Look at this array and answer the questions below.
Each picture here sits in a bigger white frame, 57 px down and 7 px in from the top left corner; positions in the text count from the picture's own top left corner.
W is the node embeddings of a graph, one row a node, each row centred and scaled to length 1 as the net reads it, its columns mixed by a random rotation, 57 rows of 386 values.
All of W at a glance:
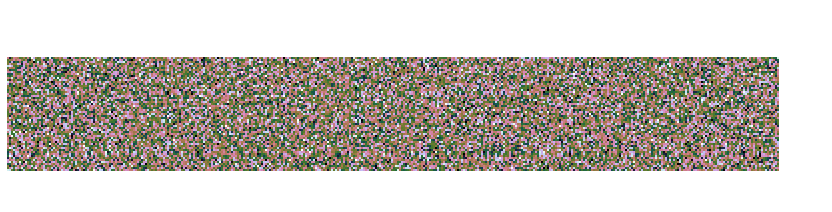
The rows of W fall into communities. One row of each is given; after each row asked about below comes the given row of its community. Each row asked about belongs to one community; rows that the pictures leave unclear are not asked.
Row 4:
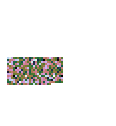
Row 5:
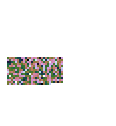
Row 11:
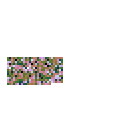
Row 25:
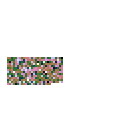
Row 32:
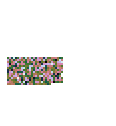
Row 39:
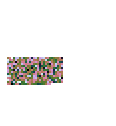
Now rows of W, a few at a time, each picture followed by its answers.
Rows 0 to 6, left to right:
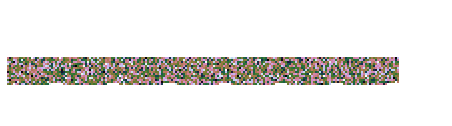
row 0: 11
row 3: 4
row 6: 5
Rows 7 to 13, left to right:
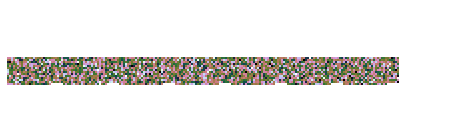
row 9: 25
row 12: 25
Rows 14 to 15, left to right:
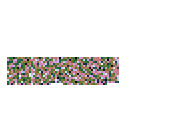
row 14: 5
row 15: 32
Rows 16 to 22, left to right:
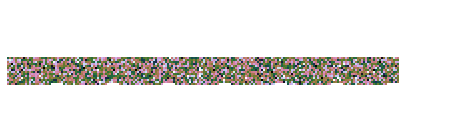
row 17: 39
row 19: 5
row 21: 11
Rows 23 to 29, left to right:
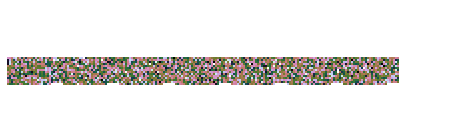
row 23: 25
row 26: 32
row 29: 11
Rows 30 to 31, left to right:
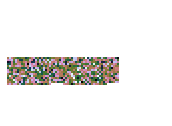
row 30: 5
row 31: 25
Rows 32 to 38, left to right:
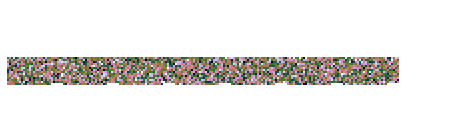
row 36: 25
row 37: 32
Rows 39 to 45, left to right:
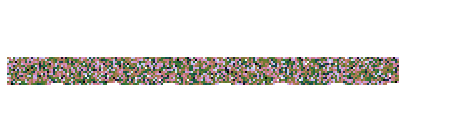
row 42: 5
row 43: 11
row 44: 5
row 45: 4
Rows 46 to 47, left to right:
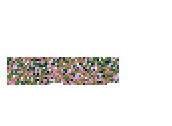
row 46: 5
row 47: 39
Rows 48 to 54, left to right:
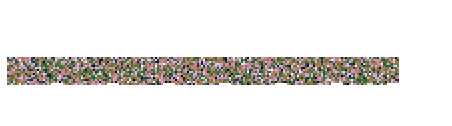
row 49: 4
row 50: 32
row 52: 32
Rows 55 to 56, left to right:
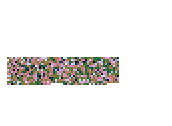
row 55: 39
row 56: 4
